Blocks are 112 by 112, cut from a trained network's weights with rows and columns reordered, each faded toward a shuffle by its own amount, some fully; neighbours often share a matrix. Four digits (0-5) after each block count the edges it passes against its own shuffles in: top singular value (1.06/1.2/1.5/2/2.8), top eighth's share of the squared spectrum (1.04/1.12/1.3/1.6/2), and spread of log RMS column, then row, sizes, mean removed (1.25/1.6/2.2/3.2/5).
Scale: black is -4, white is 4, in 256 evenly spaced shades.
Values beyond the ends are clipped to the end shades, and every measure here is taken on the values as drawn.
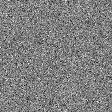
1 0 0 0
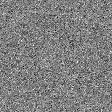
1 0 0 0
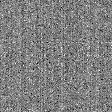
3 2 0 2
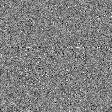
3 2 0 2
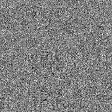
3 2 0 1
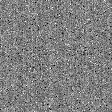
2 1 0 0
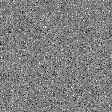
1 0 0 0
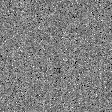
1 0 0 0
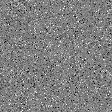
2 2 1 0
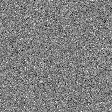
1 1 0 0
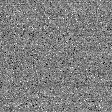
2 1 0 0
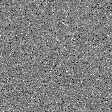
0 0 0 0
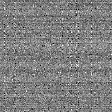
4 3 3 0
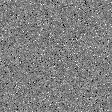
0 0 0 0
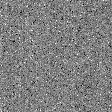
1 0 0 0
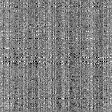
5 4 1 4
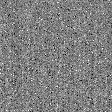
2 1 0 0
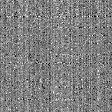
4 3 0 3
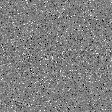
1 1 0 0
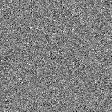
2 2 1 1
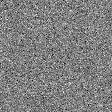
1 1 0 0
